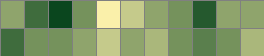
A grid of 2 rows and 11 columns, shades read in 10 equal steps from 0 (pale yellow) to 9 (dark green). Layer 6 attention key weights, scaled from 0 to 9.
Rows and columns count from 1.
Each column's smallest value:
4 5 5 4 0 2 3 5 6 4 3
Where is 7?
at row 1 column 2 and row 2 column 1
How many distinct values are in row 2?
6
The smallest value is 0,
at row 1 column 5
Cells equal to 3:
2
